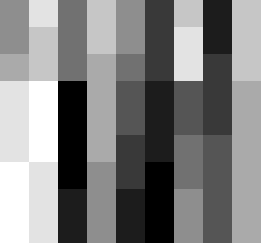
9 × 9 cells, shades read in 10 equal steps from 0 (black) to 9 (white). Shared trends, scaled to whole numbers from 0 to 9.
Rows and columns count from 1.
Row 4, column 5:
3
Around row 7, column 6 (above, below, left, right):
1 0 2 4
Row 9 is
9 8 1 5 1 0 5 3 6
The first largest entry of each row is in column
2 7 7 2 2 2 1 1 1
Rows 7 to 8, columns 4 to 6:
5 2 0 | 5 1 0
